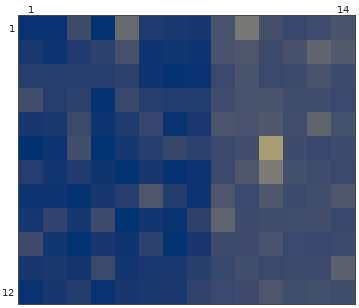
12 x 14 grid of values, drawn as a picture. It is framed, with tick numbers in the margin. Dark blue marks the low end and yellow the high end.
The right part is higher, past a seam about 60% of the way across. The values are skewed, with a long tail toward high values. Overall the values sit about 20% of the way up the scale. The middle right is the roughest part.
